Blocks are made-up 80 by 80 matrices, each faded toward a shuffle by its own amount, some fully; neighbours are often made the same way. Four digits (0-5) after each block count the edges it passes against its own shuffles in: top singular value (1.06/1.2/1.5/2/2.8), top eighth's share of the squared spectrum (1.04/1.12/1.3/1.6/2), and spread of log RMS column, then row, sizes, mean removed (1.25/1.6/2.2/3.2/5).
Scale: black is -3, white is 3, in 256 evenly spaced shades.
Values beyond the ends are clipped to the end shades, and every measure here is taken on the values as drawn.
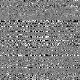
4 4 1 4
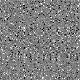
4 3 1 1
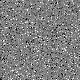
2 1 0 0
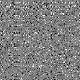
4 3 2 2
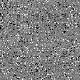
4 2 1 1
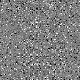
4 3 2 1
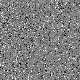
2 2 0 0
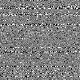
2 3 0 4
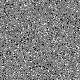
2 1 0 0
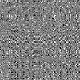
4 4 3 3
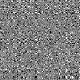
4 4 2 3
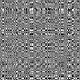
5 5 4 4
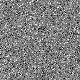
2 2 0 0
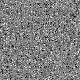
3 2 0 1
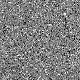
2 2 0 0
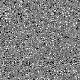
3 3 1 1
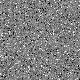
1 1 0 0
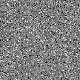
3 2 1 1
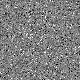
0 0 0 0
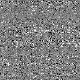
1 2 2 3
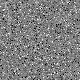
0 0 0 0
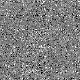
1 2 2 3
